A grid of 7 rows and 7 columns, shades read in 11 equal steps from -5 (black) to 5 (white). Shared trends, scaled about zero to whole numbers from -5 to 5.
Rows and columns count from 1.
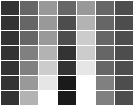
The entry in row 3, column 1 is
-3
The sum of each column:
-21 0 17 -19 23 -5 -14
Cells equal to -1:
9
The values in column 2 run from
-1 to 2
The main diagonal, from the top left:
-3 -1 1 -3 4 0 -2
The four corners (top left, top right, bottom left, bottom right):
-3 -2 -3 -2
